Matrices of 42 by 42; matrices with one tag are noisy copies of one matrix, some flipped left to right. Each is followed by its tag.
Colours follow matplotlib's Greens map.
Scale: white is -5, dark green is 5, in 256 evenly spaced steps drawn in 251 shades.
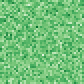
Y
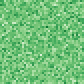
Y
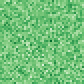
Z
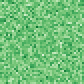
Y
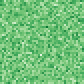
Y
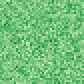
Z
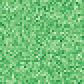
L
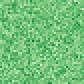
Z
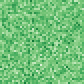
Z
